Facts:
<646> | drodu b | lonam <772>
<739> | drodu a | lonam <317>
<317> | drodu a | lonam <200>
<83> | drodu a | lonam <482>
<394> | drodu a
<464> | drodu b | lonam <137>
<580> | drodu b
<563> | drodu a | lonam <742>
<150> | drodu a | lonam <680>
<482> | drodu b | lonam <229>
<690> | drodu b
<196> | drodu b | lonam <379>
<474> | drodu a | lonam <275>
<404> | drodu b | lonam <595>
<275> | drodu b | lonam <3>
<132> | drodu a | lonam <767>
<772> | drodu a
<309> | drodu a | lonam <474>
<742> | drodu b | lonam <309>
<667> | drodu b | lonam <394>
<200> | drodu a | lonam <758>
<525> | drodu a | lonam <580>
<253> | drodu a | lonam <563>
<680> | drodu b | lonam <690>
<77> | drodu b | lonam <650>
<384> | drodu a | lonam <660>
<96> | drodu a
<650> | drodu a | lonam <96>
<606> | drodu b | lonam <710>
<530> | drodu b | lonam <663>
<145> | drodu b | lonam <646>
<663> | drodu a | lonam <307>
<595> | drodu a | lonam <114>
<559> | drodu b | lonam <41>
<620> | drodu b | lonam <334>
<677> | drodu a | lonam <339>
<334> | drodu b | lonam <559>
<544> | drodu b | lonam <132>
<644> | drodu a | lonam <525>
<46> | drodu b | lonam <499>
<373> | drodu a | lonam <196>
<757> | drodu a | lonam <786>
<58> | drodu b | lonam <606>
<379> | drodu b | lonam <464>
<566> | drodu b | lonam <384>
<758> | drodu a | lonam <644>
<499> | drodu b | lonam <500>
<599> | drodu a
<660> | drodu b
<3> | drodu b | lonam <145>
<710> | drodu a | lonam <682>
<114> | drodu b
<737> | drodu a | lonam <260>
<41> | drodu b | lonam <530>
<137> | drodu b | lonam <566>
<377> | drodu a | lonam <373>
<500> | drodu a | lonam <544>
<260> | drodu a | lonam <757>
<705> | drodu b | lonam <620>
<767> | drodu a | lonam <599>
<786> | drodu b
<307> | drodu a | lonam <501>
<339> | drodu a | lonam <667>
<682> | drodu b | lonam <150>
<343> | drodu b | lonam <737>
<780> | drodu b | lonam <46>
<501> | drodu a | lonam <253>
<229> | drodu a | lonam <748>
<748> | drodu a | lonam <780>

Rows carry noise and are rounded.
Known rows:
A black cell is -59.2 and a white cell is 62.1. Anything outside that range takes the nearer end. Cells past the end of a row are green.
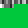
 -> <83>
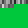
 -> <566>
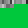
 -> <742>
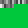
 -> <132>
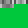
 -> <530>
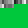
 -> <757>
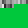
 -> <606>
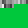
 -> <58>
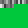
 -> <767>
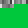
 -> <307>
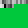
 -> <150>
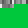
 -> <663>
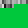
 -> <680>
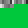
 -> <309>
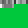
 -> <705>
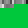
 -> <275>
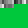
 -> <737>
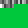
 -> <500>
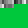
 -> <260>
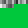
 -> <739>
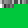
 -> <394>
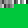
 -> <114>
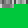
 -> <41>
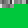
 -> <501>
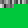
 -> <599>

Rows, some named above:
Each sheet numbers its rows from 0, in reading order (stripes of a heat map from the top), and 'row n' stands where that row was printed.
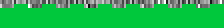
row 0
<559>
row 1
<339>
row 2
<377>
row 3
<690>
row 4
<377>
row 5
<404>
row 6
<373>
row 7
<786>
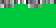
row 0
<404>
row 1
<253>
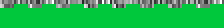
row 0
<667>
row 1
<77>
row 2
<742>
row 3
<595>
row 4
<606>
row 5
<373>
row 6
<544>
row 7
<77>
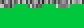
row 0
<499>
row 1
<660>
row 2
<41>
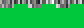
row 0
<373>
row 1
<650>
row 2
<780>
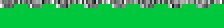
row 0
<677>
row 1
<786>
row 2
<482>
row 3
<96>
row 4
<253>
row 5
<384>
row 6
<682>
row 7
<580>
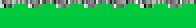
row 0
<150>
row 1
<772>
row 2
<563>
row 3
<474>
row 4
<343>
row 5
<710>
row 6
<307>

